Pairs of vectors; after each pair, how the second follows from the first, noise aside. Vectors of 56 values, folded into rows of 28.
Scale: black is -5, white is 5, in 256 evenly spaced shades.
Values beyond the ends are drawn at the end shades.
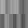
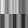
scaled up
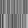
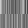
reversed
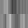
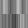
reversed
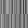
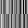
scaled up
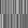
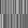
copied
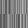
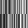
scaled up
